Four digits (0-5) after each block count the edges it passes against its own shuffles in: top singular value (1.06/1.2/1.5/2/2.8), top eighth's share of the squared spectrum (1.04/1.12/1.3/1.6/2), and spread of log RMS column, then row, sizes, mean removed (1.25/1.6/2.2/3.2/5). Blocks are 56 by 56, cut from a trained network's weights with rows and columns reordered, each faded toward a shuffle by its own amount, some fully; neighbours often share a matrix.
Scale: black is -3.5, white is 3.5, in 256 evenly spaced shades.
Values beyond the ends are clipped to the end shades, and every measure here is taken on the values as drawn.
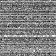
4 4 1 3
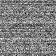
3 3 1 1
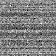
4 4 2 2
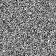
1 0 0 0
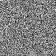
0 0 0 0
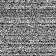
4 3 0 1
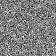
0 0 0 0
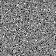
2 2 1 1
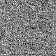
3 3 1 1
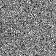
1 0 0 0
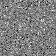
0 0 0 0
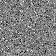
1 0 0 0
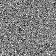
0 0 0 0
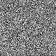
1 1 0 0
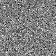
1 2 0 0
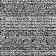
4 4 1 2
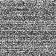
3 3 0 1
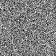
1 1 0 0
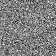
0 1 0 0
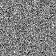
1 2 1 1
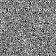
3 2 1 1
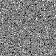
2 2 0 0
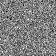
0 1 0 0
